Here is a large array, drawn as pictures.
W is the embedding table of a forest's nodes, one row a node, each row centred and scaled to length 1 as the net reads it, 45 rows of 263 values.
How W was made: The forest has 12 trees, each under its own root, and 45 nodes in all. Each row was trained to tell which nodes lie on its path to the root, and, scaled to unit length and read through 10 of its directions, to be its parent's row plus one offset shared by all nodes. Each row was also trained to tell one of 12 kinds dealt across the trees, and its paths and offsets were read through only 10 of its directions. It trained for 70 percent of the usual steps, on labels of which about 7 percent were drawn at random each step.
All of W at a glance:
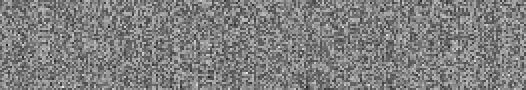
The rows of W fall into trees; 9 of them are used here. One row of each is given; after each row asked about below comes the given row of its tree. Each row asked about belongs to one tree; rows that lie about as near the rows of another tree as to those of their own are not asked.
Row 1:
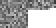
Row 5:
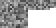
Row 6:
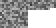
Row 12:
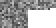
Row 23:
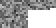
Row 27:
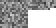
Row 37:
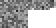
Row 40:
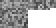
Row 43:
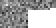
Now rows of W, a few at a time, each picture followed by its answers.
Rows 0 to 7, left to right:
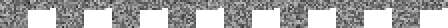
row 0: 37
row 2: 6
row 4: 12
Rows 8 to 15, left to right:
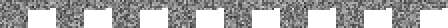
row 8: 23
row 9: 5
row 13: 5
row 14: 12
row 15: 37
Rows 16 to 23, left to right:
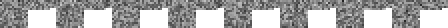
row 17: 5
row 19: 5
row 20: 40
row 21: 37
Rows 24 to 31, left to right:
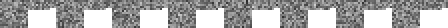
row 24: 40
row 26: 12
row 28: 40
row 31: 6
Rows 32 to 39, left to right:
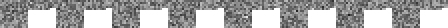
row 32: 5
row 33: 23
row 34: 6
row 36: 12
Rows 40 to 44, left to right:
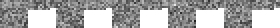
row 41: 12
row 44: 37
